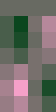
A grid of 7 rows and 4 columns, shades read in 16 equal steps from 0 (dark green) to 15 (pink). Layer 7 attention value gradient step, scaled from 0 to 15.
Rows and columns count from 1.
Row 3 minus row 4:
-2 -3 -1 2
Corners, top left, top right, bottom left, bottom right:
6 6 9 4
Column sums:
47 47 46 45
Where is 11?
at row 2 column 4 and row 7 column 2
